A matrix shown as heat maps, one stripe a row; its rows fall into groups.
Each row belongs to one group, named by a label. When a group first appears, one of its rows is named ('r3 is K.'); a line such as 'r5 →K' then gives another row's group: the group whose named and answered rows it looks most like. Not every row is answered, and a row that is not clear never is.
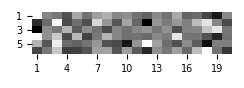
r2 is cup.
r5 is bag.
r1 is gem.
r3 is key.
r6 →cup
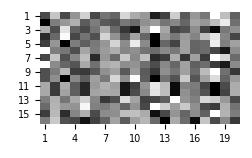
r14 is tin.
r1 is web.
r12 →bag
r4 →cup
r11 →bag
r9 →cup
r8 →gem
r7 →web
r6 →gem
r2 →key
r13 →web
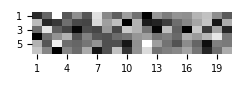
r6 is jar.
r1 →cup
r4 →key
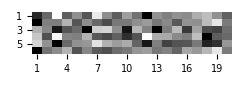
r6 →key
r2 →key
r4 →bag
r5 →gem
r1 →cup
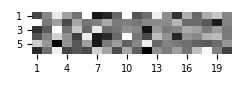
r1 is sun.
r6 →cup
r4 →sun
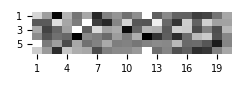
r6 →jar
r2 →sun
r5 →gem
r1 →jar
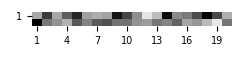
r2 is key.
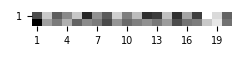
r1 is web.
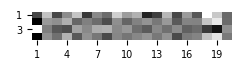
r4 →key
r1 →web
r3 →gem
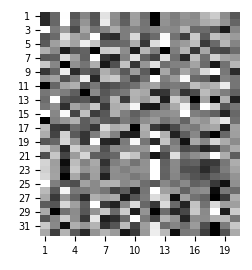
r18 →bag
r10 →tin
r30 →sun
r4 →sun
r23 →jar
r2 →cup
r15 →gem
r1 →cup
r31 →jar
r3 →gem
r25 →gem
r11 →key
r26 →bag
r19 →sun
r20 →jar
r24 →jar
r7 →sun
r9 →cup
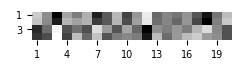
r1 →jar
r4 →cup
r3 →cup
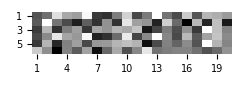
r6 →jar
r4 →sun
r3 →web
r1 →sun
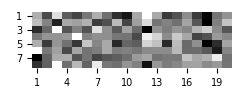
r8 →cup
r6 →gem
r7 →key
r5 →bag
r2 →jar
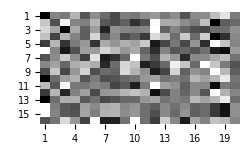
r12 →web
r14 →gem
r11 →bag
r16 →sun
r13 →key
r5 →web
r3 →jar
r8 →web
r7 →sun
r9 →web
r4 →bag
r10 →key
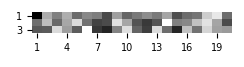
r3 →sun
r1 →key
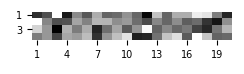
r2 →gem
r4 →web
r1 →cup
